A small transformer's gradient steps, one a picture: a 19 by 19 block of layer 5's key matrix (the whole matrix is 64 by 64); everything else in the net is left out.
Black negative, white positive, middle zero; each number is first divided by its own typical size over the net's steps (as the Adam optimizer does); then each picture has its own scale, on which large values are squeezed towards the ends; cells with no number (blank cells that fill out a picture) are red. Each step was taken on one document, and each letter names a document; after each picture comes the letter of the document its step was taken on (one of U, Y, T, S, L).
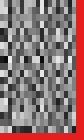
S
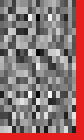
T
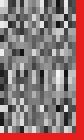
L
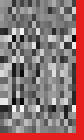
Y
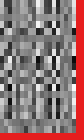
S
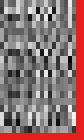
T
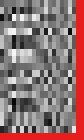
S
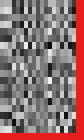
Y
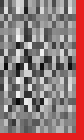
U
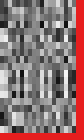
L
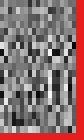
Y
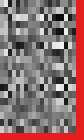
L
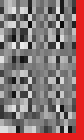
Y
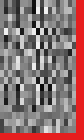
S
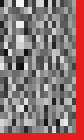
T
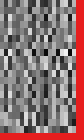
S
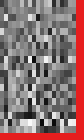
U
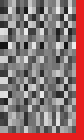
L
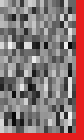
Y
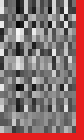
L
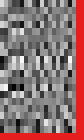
T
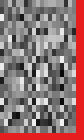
U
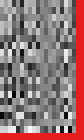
Y
